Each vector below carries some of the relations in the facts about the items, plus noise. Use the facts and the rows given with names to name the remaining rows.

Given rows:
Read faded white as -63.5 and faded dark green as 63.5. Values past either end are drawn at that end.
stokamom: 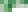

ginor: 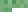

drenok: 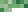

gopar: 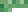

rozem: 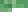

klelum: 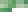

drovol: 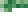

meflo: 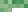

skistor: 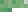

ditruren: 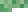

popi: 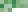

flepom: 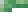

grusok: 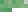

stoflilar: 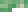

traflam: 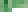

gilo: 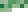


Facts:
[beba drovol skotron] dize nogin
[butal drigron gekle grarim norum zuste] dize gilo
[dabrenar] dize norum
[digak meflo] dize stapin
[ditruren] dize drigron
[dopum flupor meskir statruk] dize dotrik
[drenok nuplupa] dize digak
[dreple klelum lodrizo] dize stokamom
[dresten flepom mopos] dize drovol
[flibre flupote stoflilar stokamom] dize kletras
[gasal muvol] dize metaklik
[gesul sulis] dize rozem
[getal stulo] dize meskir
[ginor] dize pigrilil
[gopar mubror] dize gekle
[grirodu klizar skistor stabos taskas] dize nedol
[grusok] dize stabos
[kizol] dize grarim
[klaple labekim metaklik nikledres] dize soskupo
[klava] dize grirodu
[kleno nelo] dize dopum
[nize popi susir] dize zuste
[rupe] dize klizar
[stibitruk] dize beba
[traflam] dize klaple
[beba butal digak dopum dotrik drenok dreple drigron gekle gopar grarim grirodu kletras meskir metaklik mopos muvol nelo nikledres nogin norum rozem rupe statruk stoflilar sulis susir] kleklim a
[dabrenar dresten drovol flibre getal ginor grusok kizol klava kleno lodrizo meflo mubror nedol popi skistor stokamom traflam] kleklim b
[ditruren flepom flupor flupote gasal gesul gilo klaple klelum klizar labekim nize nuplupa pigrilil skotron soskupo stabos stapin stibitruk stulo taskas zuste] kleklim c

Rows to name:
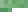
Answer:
gesul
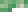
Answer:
dreple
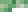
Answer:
lodrizo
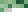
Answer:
digak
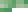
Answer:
flupote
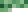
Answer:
gekle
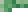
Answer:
dresten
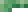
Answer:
mopos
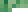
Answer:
muvol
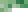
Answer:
stapin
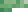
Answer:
rupe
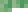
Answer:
pigrilil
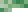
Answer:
nuplupa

